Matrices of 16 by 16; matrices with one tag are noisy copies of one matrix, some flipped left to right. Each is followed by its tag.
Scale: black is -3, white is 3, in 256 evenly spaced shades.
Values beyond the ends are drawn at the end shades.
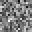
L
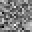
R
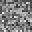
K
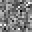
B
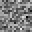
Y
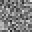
R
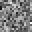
L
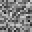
Y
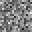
B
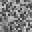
L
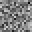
R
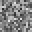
L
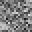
R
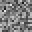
B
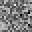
R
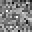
K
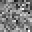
K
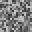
L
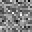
Y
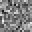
R
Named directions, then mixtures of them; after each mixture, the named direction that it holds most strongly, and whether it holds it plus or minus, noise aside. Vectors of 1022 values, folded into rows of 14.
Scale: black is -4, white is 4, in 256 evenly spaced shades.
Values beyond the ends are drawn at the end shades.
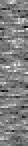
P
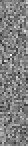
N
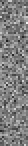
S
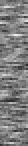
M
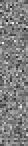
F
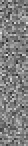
S, plus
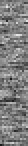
M, plus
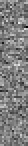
F, minus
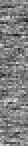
M, minus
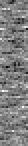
P, minus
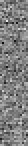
F, minus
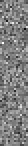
F, plus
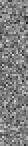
S, minus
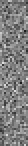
S, plus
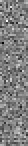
F, minus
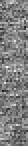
P, plus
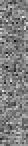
F, minus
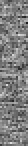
M, plus
